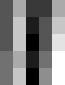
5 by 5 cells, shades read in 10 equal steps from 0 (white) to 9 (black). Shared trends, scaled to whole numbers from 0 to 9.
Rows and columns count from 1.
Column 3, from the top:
7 8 9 8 9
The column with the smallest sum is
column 5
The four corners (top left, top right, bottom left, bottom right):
6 3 5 0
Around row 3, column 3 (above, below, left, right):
8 8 2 6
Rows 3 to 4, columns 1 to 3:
6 2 9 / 5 3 8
